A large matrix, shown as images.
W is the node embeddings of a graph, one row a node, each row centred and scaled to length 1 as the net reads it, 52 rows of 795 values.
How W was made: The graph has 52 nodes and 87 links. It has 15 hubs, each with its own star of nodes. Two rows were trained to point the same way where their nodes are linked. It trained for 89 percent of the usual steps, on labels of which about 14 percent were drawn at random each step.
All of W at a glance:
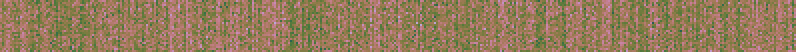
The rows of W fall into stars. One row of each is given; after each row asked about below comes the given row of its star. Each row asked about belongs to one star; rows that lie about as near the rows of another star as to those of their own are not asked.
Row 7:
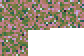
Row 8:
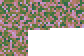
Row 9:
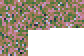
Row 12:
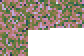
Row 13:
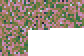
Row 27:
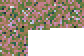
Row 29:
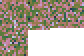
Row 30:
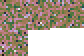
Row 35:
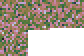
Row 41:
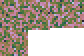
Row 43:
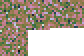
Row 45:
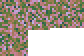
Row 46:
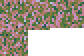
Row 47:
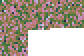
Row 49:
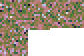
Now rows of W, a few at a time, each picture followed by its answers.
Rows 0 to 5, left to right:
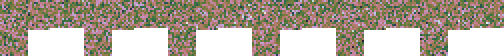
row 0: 12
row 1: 30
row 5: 30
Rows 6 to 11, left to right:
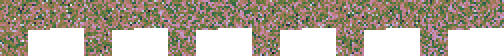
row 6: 7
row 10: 49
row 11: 9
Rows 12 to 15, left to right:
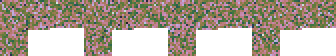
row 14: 29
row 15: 45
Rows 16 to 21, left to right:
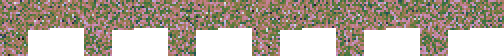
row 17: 35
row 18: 46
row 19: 27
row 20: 8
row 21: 49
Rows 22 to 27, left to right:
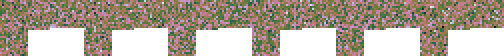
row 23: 47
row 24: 27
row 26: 13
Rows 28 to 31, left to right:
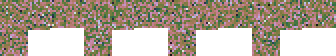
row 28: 8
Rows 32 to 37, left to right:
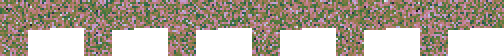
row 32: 9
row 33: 7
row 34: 43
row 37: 47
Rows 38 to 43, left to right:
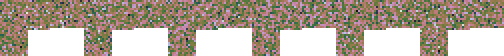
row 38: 35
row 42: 30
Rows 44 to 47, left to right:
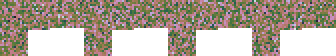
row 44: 41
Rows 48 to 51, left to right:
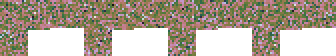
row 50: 29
